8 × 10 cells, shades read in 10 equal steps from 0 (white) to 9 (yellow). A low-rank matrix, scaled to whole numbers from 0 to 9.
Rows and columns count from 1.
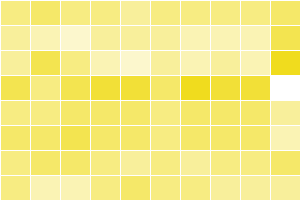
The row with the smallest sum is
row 2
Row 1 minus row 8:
0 3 2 0 -2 0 0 1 1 2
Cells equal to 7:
5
